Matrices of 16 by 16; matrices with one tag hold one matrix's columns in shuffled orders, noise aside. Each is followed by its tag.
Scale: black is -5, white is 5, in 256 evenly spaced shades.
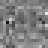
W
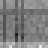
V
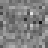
W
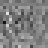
W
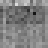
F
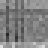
V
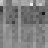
F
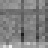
V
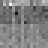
F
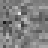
W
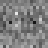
W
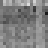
F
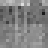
F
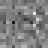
W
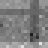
V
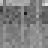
F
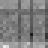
V
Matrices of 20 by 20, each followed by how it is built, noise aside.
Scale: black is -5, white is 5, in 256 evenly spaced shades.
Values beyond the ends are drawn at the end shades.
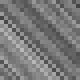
Toeplitz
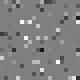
sparse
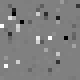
sparse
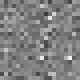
low rank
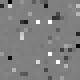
sparse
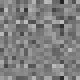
low rank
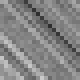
Toeplitz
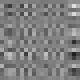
low rank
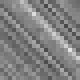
Toeplitz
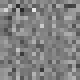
low rank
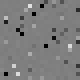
sparse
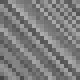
Toeplitz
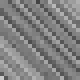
Toeplitz
